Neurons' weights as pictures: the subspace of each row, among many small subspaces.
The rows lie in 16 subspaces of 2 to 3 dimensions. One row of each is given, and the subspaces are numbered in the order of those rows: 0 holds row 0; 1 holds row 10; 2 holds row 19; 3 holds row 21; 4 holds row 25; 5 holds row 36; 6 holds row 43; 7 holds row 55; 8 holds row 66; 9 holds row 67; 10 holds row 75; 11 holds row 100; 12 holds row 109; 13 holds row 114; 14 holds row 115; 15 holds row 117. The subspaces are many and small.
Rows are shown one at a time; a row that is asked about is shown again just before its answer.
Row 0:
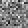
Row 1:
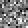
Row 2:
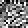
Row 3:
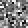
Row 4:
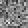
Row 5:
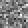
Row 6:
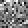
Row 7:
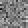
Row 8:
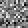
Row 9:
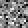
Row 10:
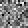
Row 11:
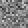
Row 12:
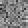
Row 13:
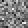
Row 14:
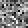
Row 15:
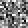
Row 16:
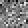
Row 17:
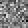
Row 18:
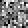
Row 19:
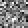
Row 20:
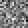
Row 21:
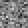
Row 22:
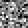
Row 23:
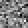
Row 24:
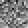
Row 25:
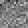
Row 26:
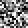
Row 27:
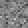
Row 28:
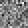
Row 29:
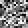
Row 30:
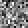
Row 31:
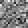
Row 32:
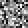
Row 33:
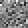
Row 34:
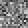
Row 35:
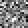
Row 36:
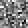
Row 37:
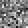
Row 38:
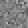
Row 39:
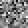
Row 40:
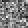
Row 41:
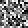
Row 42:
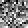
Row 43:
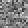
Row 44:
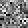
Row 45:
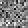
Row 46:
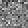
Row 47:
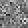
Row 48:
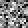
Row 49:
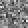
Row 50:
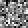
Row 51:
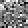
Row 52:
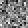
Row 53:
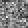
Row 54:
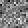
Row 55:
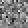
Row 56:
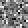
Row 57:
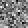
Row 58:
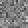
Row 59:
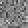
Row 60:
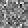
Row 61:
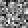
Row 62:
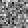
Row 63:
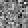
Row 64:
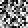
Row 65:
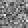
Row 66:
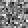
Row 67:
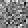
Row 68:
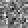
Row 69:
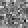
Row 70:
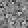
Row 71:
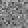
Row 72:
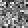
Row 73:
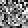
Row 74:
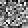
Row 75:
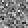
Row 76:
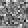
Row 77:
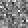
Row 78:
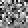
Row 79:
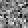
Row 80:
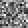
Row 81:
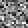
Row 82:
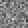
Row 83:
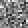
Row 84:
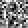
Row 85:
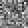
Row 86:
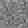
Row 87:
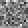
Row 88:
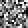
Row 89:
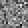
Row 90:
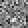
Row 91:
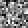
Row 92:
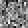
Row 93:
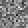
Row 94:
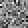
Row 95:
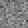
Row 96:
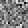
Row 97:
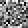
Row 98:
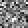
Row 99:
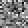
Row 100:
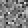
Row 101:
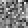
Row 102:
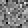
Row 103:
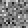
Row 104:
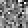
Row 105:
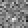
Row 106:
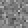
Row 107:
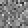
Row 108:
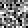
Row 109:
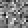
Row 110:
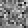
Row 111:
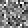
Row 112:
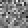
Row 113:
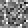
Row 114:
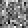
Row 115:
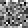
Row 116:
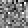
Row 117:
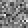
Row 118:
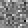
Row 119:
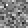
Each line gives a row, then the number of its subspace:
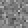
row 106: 7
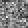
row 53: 3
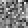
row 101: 3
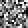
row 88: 11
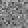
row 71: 0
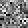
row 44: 15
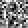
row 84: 1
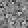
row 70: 5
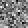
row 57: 4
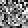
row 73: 12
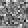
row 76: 14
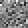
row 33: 5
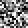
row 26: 4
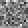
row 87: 14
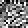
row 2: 9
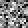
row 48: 11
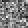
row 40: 3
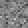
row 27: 11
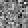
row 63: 3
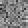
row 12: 15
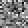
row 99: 6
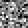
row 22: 3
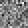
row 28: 1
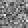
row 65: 15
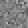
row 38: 11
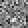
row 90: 2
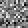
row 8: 0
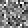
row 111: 1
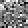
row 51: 4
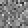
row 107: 1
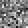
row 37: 10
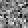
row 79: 6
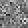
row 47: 15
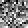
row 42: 10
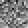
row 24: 10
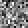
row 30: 13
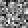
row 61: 8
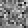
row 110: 6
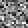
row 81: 10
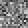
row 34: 15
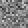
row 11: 0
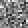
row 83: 5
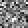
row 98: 2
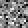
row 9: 11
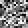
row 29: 4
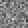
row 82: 13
